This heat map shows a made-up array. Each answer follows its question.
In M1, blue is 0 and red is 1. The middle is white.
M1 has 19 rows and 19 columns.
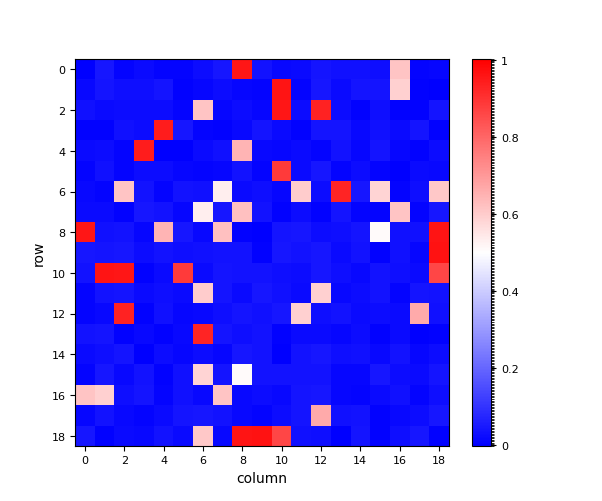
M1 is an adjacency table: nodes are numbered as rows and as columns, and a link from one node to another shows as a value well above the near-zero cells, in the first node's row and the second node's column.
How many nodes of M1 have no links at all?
1
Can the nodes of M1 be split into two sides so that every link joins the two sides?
yes
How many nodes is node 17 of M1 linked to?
1
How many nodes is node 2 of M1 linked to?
3
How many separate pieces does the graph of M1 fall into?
2
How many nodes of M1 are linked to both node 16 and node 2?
0
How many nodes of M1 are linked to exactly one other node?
5
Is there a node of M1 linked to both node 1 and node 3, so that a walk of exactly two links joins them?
no
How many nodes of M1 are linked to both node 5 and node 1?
1
